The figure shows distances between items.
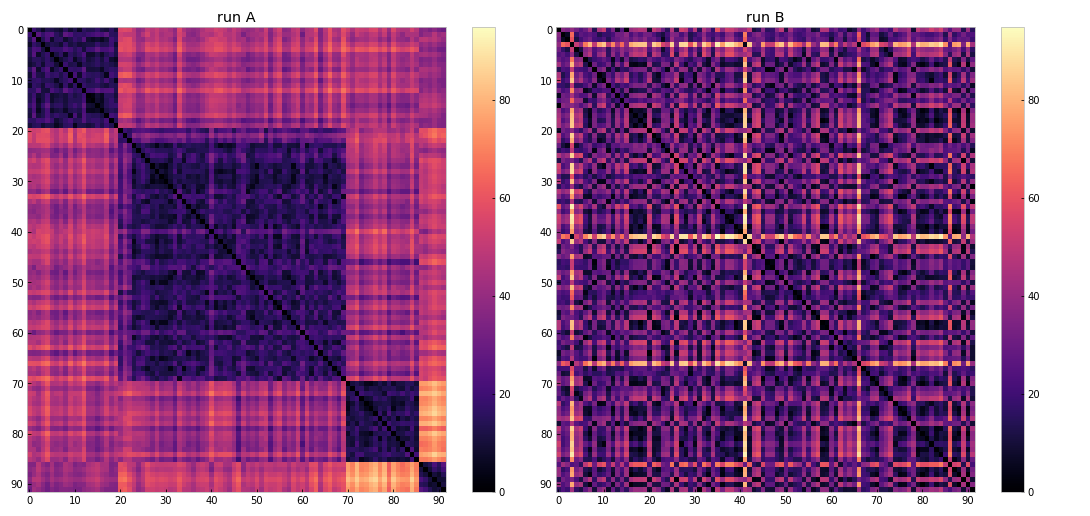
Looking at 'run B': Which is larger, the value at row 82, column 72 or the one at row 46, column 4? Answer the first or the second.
the first
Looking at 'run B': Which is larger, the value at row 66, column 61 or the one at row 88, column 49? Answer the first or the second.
the first
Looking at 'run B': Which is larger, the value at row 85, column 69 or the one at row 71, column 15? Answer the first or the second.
the second
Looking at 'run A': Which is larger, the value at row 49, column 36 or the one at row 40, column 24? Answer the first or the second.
the second
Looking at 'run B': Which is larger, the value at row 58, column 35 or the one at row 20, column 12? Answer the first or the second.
the second
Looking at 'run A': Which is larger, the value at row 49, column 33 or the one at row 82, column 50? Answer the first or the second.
the second
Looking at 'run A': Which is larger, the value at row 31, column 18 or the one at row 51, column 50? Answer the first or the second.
the first
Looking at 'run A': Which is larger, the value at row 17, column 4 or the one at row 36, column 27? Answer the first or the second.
the first
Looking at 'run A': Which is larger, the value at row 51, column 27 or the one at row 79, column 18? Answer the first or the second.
the second
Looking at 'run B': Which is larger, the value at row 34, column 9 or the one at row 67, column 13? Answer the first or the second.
the first
